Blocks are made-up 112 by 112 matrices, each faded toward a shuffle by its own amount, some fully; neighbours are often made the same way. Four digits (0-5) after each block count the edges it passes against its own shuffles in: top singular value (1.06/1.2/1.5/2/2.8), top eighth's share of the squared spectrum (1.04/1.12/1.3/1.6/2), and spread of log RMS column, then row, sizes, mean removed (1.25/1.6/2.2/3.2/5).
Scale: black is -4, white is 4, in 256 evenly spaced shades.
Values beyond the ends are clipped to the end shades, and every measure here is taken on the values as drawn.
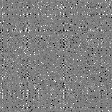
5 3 2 2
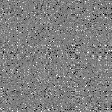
4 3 2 2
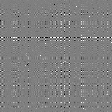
5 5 3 3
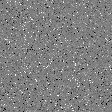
0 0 0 0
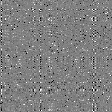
5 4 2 2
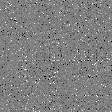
4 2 1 1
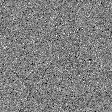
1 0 0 0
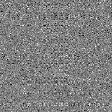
4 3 2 2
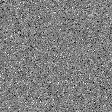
0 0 0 0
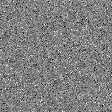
3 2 0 0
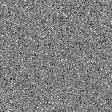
2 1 0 0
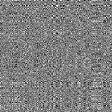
5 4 3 3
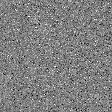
2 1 0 0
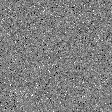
0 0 0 0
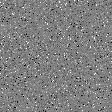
2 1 0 0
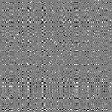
5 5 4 4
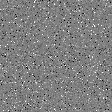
3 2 0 0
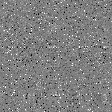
3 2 0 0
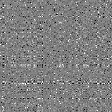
5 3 2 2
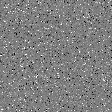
1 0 0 0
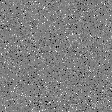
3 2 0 1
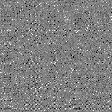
4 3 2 2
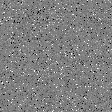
2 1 0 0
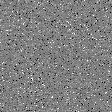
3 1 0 0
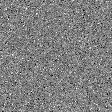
0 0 0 0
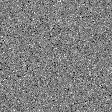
0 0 0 0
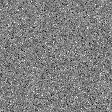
0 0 0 0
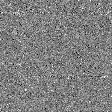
0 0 0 2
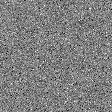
0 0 0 1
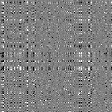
5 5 4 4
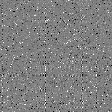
4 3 1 1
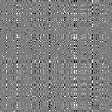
5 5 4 3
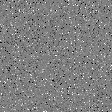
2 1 0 0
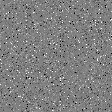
3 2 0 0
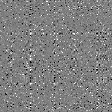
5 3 2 2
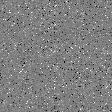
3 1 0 0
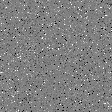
2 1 0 0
